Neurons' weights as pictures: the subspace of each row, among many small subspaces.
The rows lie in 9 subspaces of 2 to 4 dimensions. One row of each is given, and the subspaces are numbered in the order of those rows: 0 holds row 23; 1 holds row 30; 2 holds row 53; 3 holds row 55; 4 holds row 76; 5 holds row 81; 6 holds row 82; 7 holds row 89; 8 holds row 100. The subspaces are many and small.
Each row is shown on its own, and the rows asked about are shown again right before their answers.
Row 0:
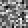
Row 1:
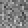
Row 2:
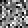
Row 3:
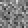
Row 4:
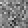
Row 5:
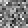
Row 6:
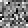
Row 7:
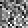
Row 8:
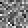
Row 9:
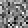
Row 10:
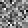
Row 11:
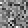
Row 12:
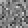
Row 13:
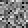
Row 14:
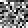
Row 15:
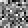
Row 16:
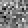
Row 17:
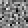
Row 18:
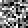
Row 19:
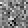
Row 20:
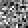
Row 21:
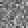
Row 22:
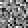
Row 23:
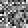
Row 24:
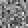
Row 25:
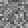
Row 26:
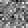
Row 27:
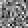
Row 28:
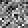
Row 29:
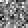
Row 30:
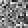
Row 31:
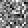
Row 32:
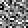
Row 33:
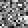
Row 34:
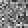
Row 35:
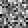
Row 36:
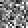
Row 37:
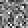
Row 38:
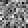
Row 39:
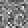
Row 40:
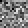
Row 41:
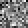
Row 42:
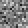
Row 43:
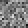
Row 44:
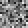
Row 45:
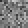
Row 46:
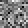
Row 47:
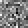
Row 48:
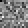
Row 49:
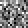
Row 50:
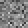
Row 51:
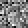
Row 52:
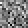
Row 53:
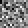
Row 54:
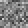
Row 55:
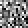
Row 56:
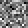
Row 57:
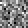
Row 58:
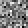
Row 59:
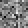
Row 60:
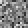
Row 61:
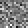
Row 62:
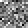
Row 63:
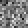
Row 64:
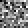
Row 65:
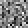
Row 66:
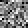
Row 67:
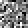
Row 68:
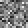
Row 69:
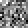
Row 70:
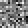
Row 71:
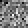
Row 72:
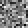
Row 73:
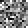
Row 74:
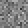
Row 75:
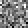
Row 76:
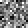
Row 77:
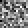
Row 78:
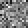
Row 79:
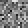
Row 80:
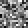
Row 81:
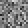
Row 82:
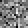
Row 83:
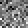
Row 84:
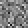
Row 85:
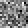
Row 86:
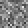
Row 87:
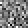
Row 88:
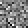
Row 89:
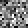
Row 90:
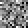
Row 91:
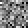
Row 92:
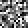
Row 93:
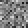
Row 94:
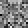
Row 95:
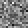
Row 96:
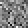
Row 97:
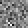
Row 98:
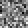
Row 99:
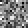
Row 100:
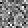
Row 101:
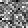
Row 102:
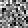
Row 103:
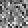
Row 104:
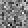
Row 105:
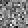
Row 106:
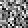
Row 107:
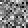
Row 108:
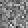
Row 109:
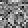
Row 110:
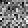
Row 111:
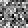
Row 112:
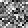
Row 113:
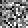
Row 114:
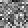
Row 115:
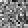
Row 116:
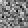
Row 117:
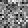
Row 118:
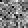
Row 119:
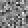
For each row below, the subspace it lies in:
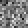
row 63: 4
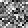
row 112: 2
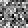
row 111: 7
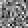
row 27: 8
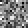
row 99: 4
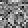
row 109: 8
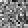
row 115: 1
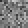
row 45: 5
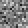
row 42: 6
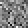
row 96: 3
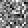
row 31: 2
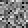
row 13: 3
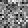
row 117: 5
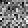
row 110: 2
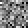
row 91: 7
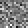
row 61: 0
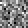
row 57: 6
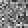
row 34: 1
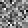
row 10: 0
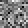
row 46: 8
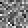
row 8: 0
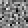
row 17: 0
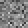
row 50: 2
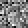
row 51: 0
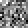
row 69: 4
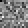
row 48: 2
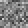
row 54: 8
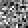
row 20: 6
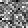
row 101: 6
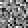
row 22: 0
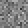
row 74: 5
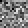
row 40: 2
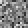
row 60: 1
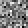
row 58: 5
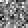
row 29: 4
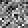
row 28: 2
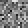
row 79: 5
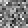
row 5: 7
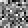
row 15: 5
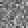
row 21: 7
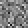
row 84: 8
